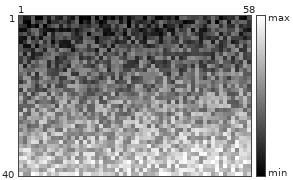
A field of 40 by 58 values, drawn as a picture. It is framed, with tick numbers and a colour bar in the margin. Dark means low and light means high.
Slope: up to the bottom. Grain: fine. Average level on the scale: 50%.
